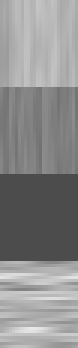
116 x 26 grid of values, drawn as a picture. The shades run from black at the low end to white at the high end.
It is made of 4 by 1 panels. Panel 1,1: high, streaked downward, faint in contrast. Panel 2,1: middling, streaked downward, faint in contrast. Panel 3,1: low, flat. Panel 4,1: high, streaked across.
